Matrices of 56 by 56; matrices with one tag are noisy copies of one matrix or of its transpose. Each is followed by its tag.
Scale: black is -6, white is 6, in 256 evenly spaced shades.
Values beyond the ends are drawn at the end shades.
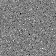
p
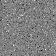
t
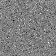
p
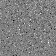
p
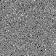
t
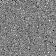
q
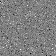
q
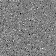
p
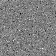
p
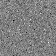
p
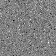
p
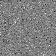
t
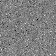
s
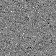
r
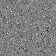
r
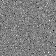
q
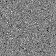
r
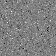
r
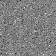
t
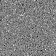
t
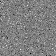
q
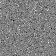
p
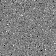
t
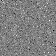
q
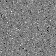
r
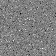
p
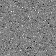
r
